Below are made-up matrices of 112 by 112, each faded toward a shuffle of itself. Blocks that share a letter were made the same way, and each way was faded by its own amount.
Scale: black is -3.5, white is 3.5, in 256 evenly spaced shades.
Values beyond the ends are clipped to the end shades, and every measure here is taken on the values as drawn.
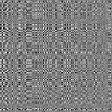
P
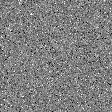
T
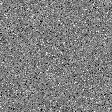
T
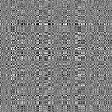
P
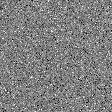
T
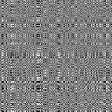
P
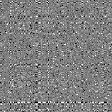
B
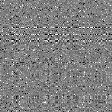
B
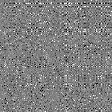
B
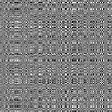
P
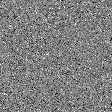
T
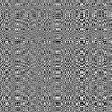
P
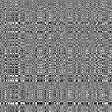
P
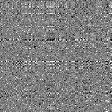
B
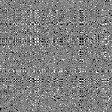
B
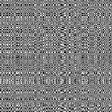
P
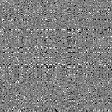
B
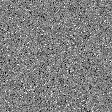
T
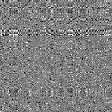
B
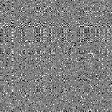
B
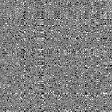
B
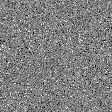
T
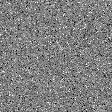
T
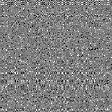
B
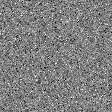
T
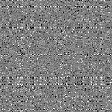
B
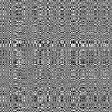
P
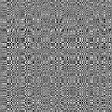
P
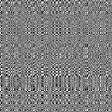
P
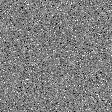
T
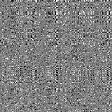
B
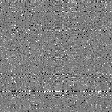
B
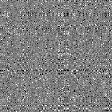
B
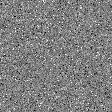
T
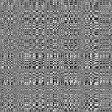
P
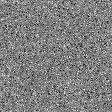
T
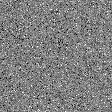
T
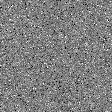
T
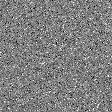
T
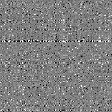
B
